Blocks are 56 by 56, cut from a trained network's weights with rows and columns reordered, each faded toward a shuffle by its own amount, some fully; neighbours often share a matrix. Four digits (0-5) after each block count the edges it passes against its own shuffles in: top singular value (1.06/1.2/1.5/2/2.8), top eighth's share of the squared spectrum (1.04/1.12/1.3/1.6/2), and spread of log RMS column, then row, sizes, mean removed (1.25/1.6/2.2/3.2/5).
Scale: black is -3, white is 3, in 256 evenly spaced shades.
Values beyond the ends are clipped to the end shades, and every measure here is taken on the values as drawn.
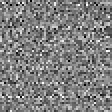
3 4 2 2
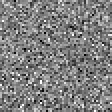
0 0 0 0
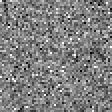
0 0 0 0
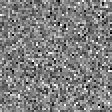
0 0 0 0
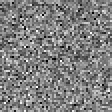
2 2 0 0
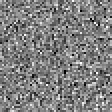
0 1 0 0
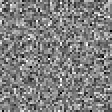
3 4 2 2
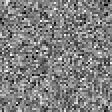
3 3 1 0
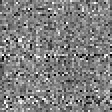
2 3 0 3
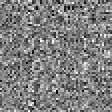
3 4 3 1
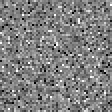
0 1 0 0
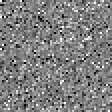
0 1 0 0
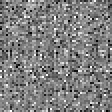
2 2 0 2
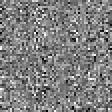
3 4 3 2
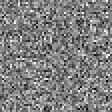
3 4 2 1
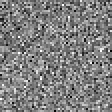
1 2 0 0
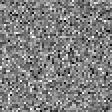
0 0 0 0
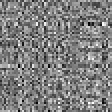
4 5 3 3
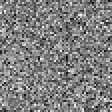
2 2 0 0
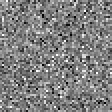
2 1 0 0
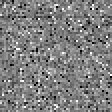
1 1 1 0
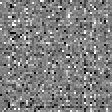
2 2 2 0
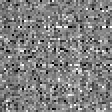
2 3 0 3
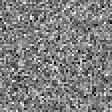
0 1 0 0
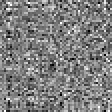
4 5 3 2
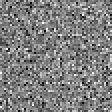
3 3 1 1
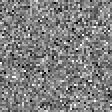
0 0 0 0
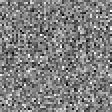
2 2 0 0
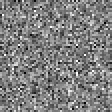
2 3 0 1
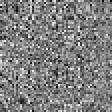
3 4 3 2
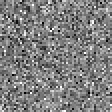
0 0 0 0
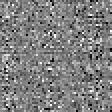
2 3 3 0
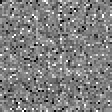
1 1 0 0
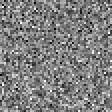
0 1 0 0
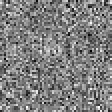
3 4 2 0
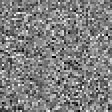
3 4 2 1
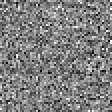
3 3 1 0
